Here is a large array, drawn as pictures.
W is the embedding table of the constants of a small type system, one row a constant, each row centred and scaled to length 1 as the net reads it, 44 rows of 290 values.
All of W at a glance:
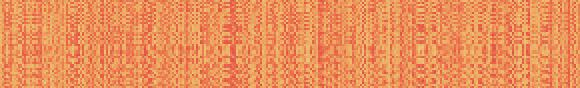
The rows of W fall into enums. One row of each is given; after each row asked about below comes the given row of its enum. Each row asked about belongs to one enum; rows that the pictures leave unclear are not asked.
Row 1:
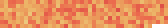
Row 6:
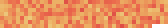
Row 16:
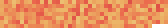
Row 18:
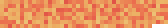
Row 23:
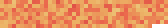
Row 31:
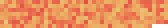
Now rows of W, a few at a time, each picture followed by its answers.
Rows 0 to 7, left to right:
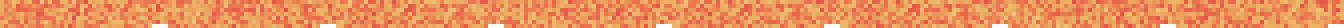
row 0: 16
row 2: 23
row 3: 18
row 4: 23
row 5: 23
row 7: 31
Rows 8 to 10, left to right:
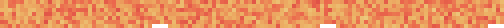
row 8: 1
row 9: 31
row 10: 6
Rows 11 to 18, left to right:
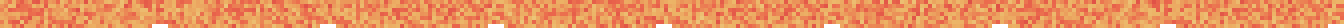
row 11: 31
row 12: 1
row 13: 18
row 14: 6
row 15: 18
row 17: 31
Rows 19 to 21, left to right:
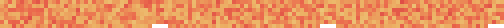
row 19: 31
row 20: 18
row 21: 18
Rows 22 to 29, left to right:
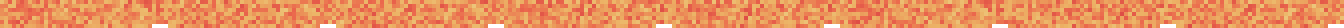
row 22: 31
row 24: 23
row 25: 16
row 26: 16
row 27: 31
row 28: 18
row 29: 23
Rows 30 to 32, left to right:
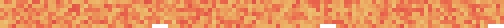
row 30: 23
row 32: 1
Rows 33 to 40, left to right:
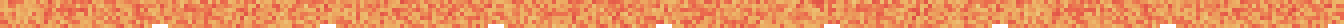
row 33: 1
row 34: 16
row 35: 18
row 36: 6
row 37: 31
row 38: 16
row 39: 1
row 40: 18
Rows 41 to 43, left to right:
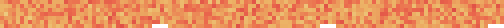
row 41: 6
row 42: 16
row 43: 1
